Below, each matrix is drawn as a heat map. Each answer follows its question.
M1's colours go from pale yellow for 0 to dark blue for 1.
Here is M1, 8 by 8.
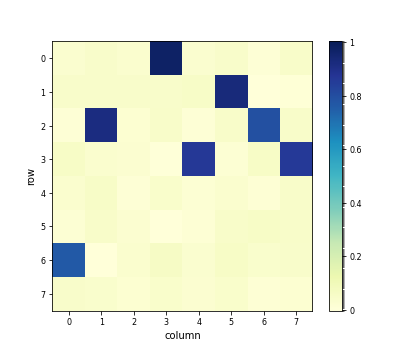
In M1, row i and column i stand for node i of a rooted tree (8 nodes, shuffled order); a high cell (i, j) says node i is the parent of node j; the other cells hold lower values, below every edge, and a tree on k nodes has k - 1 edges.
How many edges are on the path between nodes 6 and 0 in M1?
1
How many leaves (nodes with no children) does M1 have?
3
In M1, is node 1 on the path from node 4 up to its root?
no
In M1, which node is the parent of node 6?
2
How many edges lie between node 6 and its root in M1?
1
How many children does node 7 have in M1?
0
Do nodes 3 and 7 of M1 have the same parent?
no
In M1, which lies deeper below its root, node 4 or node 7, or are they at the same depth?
the same depth
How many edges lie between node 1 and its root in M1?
1
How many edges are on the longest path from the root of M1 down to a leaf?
4
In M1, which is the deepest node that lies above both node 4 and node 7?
3
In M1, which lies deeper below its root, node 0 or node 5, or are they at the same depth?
the same depth
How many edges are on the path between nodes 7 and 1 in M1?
5
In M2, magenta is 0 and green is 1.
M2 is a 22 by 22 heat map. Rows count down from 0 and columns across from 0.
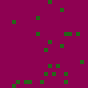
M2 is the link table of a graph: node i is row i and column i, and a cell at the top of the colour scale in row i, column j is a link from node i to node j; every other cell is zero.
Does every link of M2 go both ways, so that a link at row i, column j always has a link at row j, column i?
no
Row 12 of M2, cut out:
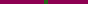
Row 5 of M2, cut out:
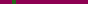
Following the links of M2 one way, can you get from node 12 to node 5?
no
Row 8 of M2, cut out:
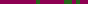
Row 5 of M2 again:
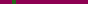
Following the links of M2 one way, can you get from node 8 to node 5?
no
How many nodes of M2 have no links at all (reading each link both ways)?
1
